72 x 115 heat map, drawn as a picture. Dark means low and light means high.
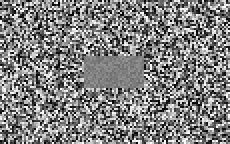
The histogram is flat. There is no overall slope. In the centre lies a patch that is calmer than the rest. No regular stripes run through it. The centre is the smoothest part. No seam splits the table.
